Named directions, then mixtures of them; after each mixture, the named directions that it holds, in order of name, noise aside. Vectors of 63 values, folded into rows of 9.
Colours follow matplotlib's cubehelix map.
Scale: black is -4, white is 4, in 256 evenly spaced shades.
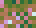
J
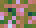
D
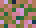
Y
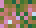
J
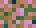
Y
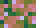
D, Y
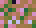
D, J, Y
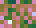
D, J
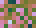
D, J, Y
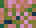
J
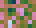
D, J, Y
